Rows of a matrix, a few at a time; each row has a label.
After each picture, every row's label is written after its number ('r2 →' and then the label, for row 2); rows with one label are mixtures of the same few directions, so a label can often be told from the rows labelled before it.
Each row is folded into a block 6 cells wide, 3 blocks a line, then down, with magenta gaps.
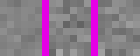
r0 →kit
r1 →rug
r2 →rug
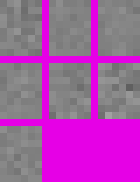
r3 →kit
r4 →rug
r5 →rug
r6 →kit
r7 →rug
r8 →rug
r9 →kit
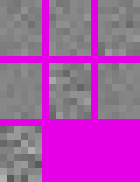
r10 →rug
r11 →kit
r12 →rug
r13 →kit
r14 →rug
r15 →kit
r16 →rug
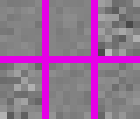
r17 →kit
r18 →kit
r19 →rug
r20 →rug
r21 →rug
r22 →rug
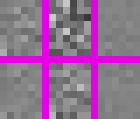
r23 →rug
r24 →kit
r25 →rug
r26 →rug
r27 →rug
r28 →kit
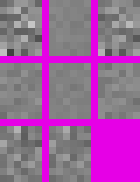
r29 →rug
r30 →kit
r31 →rug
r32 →rug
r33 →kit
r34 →rug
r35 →kit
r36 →kit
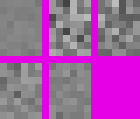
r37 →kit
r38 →kit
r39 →kit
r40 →kit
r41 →rug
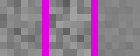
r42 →kit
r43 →kit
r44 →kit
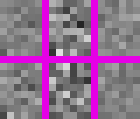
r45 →rug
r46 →rug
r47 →kit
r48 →rug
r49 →kit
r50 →kit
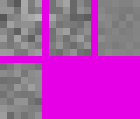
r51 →kit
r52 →kit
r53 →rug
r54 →rug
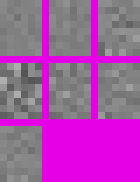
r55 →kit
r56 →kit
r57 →rug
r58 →kit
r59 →kit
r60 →rug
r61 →rug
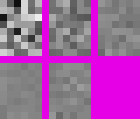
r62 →kit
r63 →kit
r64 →rug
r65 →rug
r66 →rug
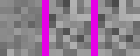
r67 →rug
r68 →kit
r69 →kit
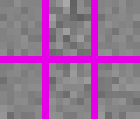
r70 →rug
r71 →kit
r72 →kit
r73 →rug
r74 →kit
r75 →rug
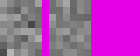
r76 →rug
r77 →kit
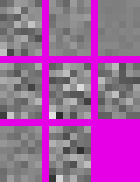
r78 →rug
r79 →kit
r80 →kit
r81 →rug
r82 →rug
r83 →kit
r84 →rug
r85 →rug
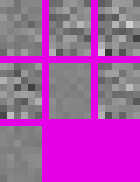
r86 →rug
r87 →rug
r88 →rug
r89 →rug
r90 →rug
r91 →rug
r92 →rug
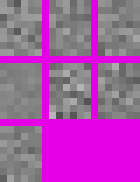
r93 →kit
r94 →kit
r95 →rug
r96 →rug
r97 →rug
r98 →kit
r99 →rug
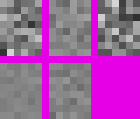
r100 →rug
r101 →kit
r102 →kit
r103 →kit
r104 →rug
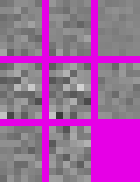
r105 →rug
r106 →rug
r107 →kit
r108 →rug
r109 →rug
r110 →kit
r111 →rug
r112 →kit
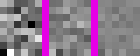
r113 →rug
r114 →rug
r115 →rug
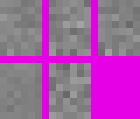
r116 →rug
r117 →rug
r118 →rug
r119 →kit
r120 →kit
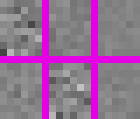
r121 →rug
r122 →kit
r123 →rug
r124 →kit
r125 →rug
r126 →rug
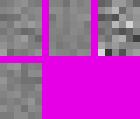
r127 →rug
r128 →kit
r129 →rug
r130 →kit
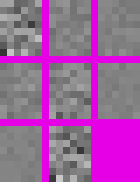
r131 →rug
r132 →kit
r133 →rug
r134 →rug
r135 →rug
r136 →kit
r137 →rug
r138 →rug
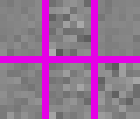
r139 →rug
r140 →rug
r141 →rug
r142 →rug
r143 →rug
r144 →kit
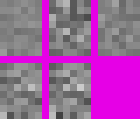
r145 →rug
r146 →kit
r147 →kit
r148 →rug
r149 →rug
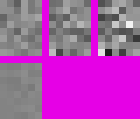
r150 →kit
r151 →rug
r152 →rug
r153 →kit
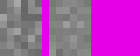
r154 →kit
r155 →rug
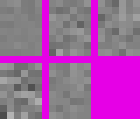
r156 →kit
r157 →rug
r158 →kit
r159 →rug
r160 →kit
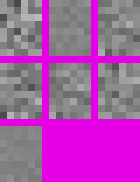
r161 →kit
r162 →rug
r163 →rug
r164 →rug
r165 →rug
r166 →kit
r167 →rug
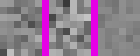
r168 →rug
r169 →kit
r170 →kit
